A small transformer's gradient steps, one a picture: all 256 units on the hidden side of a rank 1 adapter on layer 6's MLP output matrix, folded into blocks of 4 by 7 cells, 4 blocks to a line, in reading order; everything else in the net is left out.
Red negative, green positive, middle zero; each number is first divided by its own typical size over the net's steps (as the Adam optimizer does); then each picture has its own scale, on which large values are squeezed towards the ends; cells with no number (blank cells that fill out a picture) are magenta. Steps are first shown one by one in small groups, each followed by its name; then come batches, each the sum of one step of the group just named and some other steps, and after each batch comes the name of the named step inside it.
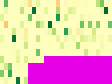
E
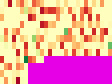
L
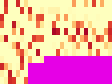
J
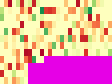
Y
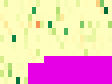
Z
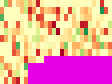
L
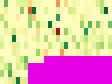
E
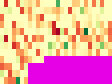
J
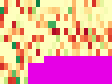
J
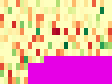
J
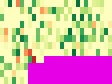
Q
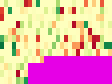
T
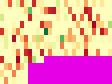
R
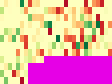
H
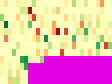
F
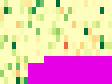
T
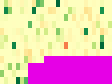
R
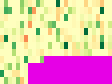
H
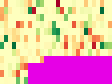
T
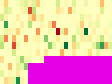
F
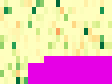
T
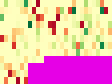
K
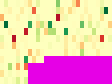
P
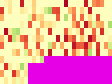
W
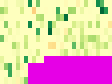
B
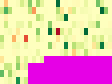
B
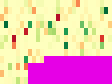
P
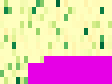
W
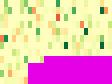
K
